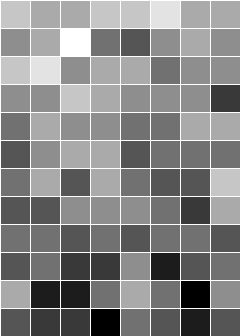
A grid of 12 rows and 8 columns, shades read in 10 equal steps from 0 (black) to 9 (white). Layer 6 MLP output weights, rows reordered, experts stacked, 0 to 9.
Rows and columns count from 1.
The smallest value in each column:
3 1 1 0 3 1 0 2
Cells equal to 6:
19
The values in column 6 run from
1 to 8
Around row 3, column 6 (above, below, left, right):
5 5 6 5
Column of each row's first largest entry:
6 3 2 3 2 3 8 8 1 5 1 5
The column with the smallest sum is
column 7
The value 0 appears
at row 11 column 7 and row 12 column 4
